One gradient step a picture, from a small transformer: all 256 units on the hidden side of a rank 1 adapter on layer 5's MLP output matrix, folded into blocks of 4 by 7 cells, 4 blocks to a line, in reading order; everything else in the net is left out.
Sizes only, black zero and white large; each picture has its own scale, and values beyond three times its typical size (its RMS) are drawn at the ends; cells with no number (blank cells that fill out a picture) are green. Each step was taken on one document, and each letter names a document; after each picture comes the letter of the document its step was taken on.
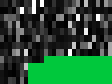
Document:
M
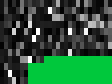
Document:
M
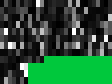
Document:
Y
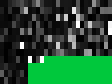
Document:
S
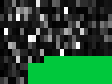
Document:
Y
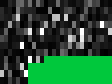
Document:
S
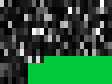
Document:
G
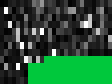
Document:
G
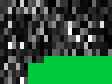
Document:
S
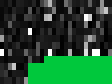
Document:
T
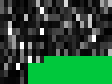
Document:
G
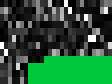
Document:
G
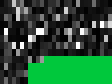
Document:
Y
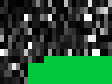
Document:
T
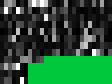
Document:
G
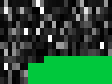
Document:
G
